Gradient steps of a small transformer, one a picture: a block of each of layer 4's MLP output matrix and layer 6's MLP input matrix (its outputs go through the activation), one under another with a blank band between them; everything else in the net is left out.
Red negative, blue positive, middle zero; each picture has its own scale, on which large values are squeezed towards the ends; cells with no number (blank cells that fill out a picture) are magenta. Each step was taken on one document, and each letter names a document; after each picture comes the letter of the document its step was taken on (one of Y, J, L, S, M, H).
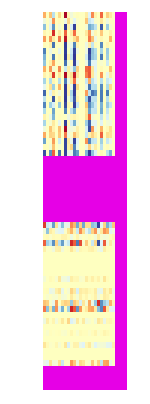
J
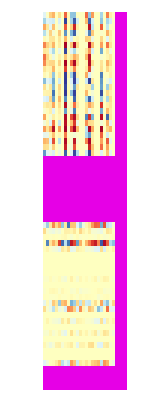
J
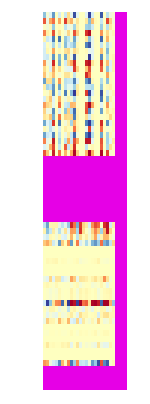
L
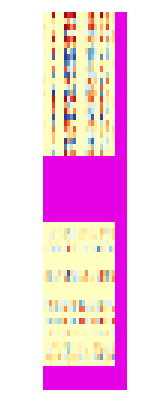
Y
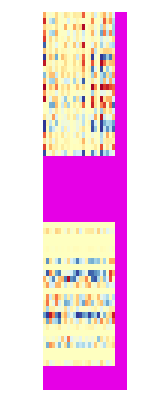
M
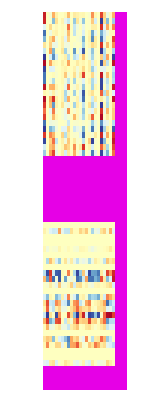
M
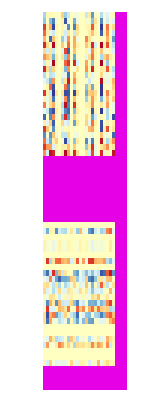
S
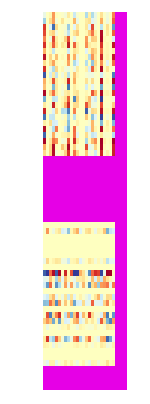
S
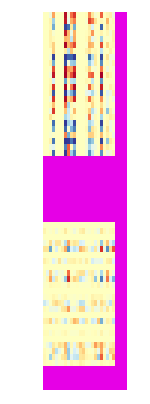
Y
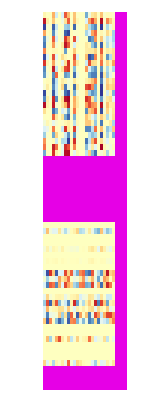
S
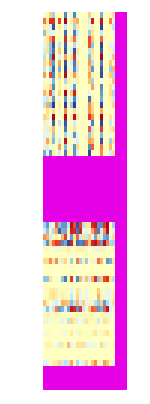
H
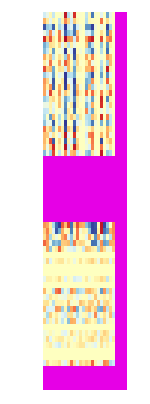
J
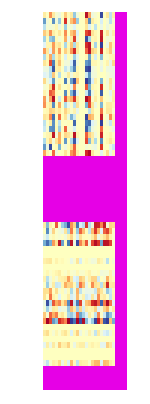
L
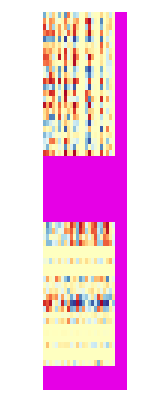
L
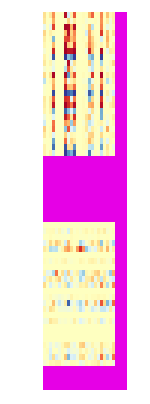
Y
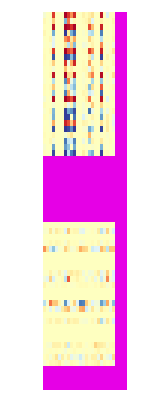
Y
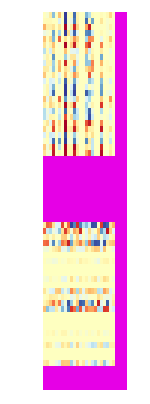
H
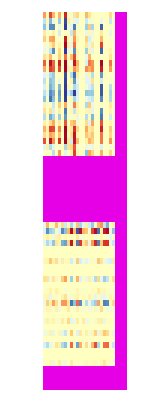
H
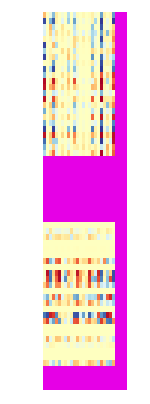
M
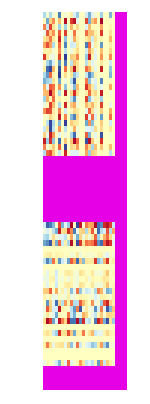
L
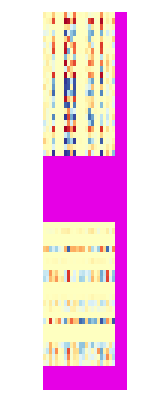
Y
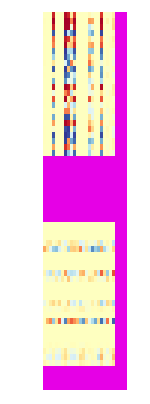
Y
